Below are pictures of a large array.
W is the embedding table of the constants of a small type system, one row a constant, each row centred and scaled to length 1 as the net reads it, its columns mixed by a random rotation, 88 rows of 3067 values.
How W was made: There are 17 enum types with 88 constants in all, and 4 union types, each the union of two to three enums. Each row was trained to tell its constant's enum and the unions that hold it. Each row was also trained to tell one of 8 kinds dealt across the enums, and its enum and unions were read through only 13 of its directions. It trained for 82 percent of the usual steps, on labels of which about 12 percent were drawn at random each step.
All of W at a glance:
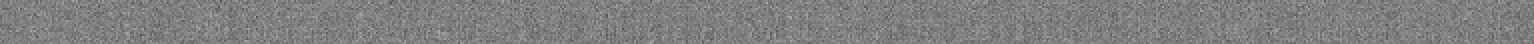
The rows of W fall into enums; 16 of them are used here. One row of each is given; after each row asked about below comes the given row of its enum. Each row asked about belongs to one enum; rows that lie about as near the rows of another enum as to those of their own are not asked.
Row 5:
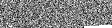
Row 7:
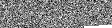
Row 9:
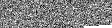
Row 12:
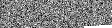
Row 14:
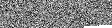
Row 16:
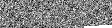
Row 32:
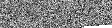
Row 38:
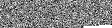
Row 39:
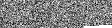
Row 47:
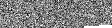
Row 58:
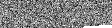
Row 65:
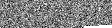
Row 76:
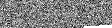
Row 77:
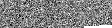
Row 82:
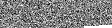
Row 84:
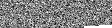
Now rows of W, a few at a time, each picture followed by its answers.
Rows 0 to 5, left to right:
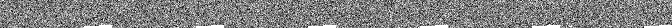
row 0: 58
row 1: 77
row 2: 65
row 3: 77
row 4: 76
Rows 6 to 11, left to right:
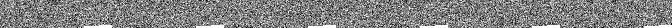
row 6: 77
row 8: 16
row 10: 32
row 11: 47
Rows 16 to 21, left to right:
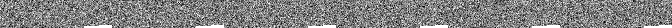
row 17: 58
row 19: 65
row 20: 77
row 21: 84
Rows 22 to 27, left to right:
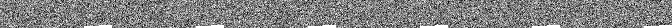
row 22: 47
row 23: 12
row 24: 9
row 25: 76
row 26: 58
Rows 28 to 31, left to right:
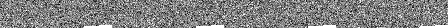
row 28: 76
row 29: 32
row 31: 39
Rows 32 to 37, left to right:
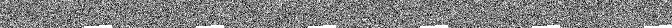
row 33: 47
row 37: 7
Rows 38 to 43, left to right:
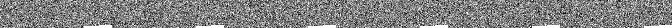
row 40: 12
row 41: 14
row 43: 32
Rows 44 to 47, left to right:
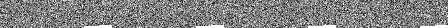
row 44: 32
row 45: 12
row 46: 84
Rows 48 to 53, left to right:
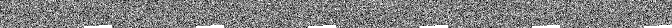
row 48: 32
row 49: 58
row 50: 65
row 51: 14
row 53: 14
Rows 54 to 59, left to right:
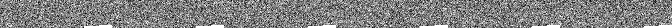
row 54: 5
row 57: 9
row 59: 58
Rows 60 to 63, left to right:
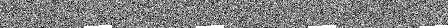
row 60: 47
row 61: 12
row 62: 5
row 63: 77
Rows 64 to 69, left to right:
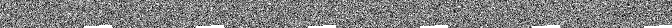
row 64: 76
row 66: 65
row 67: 47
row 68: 14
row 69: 65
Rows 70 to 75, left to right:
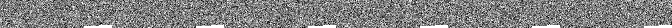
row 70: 76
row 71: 5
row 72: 84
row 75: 84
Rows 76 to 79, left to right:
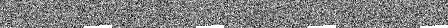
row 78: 12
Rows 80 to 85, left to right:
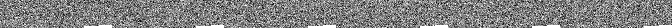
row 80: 9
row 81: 38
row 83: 14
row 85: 38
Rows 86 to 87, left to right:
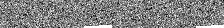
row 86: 16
